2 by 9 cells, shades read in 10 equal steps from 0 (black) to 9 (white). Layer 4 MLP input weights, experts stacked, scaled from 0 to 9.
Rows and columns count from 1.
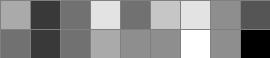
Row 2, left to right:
4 2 4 6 5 5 9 5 0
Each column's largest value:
6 2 4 8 5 7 9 5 3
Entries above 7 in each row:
2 1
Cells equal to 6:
2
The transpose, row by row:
6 4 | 2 2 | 4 4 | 8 6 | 4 5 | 7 5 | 8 9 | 5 5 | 3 0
